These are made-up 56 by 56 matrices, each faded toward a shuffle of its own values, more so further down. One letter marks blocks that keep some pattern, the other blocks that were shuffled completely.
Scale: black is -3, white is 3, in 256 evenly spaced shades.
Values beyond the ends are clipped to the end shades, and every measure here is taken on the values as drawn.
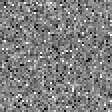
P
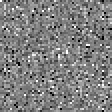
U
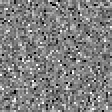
P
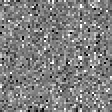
U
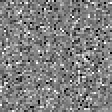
U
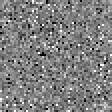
P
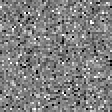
P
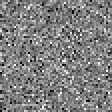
U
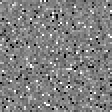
P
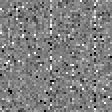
U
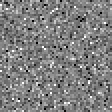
P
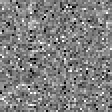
U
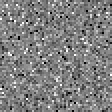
P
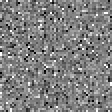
U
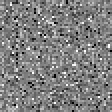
U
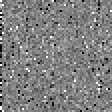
U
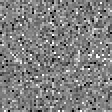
U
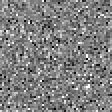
U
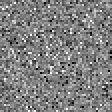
P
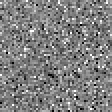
P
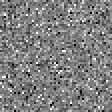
P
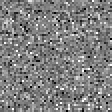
U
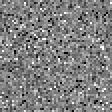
P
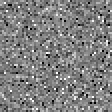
P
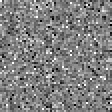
U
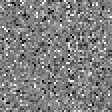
U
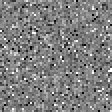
P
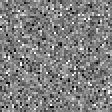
P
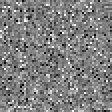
U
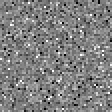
P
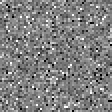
U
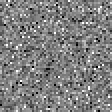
P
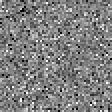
U
